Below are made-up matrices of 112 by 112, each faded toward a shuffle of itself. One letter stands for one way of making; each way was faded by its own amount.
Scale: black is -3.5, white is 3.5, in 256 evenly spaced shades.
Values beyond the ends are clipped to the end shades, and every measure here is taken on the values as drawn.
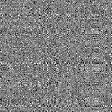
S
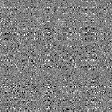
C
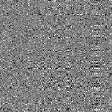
C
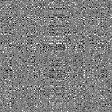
C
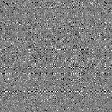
C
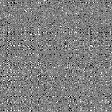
C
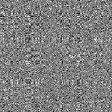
S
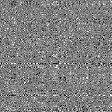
C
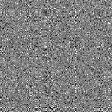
S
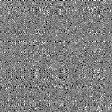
C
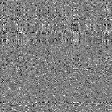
C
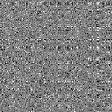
S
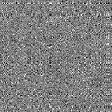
S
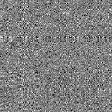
S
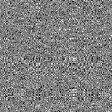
S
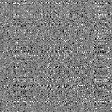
C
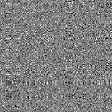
S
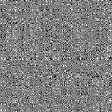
C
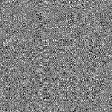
S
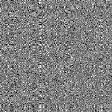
S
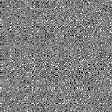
C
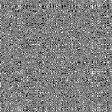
C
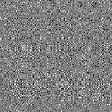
C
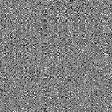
S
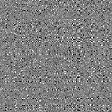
C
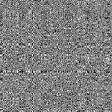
S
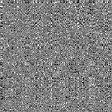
S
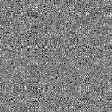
S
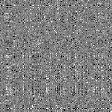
C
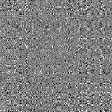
C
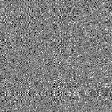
S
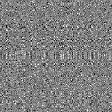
S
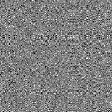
S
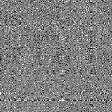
C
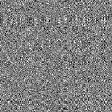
S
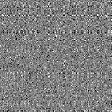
S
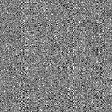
S
